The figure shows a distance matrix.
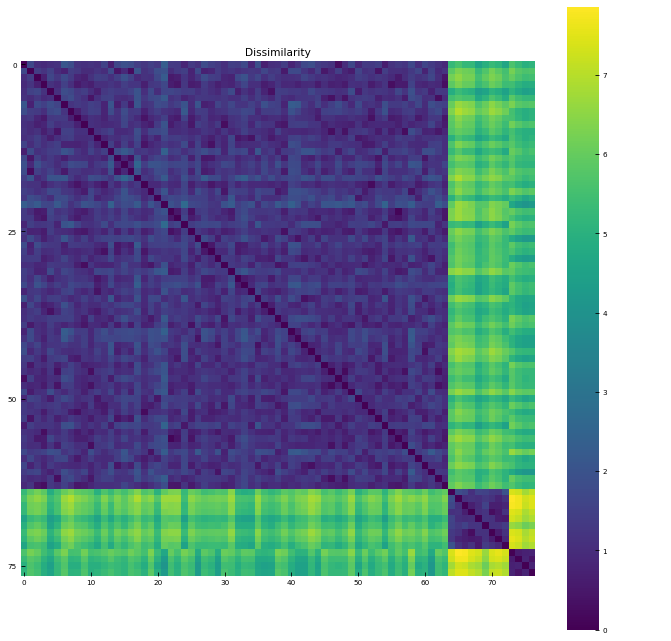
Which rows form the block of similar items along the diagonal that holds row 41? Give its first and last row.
0 to 63
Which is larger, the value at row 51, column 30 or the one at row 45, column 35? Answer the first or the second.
the second
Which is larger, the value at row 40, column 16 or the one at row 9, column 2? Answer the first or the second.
the first
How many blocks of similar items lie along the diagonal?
3
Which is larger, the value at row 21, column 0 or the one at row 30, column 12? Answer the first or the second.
the first
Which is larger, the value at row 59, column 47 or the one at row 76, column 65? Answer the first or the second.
the second
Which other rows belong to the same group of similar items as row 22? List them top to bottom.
0, 1, 2, 3, 4, 5, 6, 7, 8, 9, 10, 11, 12, 13, 14, 15, 16, 17, 18, 19, 20, 21, 23, 24, 25, 26, 27, 28, 29, 30, 31, 32, 33, 34, 35, 36, 37, 38, 39, 40, 41, 42, 43, 44, 45, 46, 47, 48, 49, 50, 51, 52, 53, 54, 55, 56, 57, 58, 59, 60, 61, 62, 63
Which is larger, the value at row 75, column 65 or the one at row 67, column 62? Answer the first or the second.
the first
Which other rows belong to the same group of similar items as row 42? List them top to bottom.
0, 1, 2, 3, 4, 5, 6, 7, 8, 9, 10, 11, 12, 13, 14, 15, 16, 17, 18, 19, 20, 21, 22, 23, 24, 25, 26, 27, 28, 29, 30, 31, 32, 33, 34, 35, 36, 37, 38, 39, 40, 41, 43, 44, 45, 46, 47, 48, 49, 50, 51, 52, 53, 54, 55, 56, 57, 58, 59, 60, 61, 62, 63
